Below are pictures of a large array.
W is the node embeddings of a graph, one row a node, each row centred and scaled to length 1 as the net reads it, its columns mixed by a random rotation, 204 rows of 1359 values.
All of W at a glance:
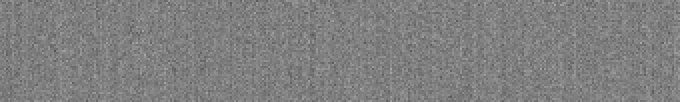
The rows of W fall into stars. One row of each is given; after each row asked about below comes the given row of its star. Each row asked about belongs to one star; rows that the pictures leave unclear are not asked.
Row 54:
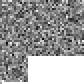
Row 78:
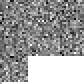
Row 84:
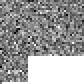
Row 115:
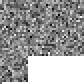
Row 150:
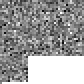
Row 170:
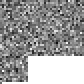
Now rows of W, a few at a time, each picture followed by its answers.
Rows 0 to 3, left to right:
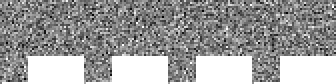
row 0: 54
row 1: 78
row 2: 84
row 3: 54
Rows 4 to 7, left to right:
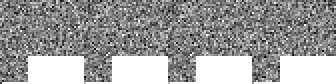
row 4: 170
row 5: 78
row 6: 78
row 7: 170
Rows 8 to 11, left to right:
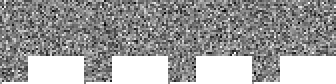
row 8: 170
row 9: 150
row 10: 170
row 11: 170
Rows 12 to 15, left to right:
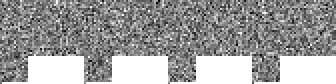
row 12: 170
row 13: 78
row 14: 170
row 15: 54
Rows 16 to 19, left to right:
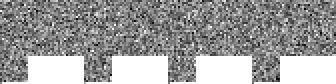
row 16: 115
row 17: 78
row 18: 115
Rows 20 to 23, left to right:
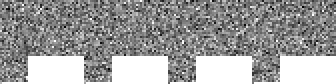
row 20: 78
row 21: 170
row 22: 170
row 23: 150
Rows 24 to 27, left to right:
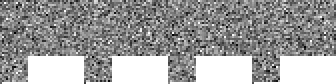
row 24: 84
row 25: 54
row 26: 54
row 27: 54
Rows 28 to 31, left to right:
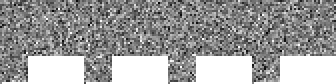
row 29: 54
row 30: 150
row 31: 84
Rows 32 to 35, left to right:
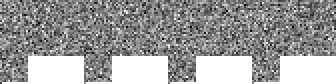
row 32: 115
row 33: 78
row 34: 170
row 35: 84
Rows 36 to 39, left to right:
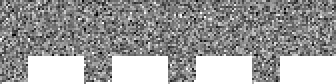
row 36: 84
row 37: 150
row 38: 84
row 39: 54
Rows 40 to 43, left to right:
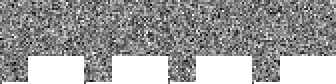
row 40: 54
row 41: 150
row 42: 54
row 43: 54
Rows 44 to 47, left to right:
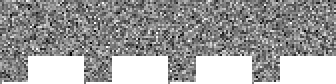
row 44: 115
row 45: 54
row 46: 84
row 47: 170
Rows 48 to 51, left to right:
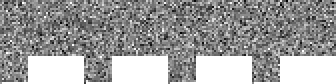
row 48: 150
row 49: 54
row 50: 170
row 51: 115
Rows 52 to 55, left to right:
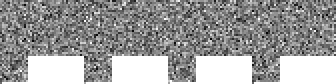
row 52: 84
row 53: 84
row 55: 84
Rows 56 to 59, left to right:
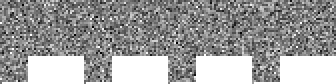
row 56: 115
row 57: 170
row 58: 78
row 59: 54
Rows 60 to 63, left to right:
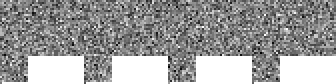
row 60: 54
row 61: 84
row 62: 84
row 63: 54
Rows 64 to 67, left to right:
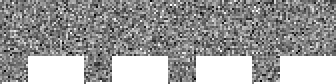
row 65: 115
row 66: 54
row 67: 150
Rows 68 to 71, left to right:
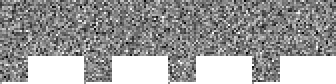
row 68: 170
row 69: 115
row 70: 170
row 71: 150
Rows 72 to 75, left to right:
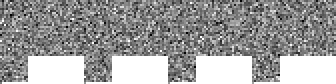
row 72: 115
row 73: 150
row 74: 150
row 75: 78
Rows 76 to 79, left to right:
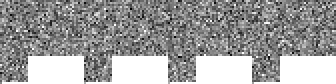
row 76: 115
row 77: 84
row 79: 78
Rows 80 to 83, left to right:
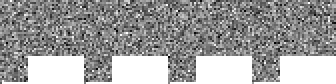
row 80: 54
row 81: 84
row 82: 84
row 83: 78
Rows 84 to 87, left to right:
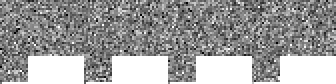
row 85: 78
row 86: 170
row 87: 78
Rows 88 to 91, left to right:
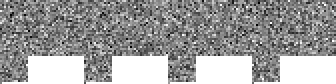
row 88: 115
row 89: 54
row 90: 115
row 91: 150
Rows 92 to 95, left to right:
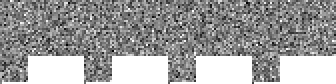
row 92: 54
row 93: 84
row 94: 115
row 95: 54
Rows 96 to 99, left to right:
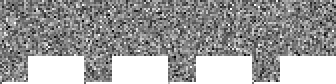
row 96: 84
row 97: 115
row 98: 170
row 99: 78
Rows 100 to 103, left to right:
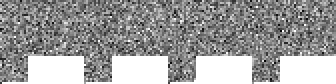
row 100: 150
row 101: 150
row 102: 84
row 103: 115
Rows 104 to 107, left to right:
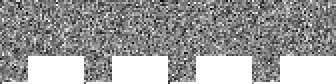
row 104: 150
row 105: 170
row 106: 84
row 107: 78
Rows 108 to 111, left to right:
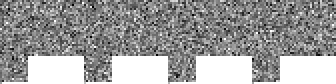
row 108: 78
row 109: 78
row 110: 115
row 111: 170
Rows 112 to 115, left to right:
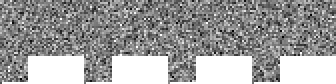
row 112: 54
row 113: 78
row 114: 170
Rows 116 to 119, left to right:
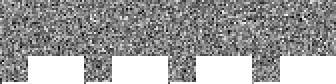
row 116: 54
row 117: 84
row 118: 54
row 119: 78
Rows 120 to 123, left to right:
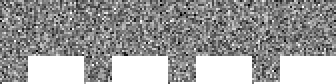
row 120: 170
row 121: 170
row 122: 150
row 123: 84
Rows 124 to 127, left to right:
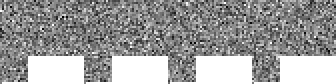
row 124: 115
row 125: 150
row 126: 54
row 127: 54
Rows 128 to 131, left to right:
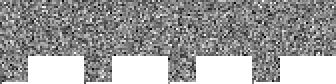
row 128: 84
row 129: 170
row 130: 170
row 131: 54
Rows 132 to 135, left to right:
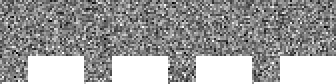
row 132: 78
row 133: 78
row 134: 150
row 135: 170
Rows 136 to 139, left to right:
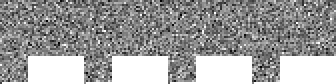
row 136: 150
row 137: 170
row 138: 150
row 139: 170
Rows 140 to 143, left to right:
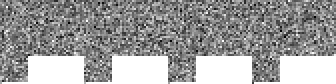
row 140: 78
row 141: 150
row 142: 84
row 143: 115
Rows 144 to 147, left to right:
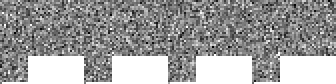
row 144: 84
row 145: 150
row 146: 84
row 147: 170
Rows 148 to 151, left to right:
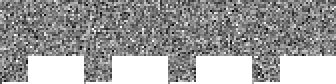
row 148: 115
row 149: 170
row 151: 115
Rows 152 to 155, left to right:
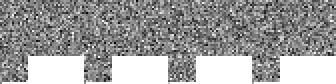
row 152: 54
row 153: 54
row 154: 115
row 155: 170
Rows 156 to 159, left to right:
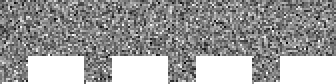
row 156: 115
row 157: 54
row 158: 150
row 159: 170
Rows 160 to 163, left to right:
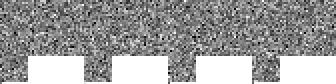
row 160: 84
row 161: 78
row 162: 115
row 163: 54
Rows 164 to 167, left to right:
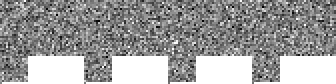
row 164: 78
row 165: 54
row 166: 115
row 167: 115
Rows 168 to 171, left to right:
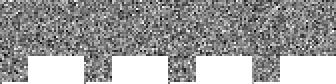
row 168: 54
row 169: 170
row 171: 78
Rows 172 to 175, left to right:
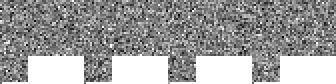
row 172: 115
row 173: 84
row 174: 115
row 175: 150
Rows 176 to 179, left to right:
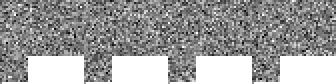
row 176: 54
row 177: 150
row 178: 150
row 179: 84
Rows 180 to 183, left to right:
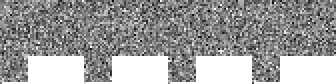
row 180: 115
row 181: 78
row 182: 115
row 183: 54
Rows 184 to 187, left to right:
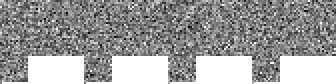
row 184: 54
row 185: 115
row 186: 170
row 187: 170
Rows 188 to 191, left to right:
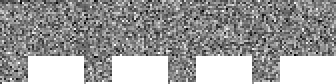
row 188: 150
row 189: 78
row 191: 115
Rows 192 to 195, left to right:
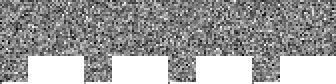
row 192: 84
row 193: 150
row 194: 54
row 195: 150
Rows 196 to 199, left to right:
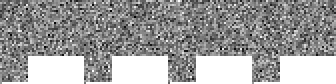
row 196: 170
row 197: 54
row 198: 54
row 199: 170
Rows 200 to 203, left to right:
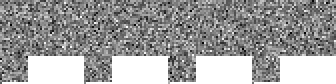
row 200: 150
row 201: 115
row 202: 170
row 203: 54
